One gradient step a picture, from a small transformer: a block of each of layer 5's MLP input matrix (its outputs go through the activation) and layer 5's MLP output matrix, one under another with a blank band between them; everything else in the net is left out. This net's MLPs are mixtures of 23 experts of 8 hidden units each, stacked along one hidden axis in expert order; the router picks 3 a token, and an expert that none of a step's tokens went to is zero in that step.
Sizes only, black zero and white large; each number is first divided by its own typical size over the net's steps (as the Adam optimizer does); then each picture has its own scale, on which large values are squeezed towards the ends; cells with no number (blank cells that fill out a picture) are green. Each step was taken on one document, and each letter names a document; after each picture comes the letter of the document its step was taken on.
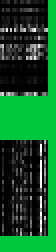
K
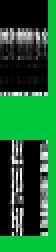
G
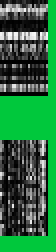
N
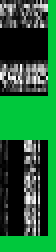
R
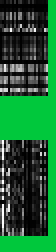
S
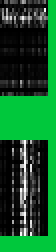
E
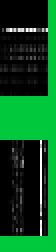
K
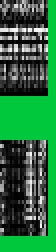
N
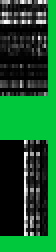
E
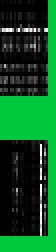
S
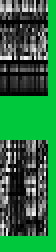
R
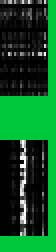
E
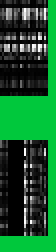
E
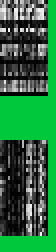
N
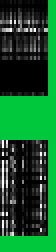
S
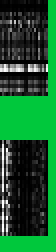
S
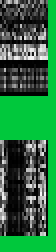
N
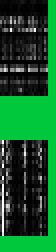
S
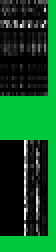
E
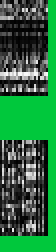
R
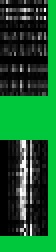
E
